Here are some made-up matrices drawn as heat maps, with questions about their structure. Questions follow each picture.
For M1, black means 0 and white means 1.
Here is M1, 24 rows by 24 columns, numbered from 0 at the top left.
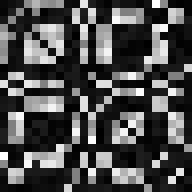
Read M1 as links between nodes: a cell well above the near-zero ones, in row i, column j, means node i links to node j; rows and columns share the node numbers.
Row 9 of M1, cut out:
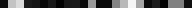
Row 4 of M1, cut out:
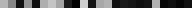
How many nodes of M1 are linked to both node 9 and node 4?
1
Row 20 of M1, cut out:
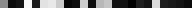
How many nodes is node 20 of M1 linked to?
9
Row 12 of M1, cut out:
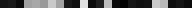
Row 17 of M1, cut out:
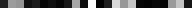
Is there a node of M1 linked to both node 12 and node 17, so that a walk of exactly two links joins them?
no
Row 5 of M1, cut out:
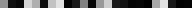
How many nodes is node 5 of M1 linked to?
10
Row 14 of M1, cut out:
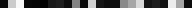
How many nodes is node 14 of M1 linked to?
9
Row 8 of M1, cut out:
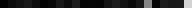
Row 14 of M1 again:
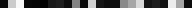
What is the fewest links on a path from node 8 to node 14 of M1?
5
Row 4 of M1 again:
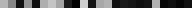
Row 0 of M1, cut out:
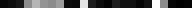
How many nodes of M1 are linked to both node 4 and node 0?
6
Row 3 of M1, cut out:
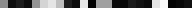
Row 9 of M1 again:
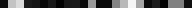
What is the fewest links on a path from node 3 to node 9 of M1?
3
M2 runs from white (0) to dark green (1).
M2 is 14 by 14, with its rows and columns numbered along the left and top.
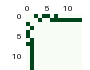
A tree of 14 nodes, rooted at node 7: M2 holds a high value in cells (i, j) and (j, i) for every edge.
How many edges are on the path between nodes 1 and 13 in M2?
1
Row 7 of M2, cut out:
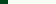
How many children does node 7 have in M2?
2
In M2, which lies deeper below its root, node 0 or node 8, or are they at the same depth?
node 8
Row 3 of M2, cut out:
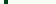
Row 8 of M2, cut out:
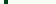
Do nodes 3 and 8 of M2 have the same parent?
yes
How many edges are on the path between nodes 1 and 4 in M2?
3
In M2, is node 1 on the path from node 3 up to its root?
yes
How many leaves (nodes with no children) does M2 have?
11
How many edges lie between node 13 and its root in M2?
2
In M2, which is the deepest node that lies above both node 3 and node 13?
1
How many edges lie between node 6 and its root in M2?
2
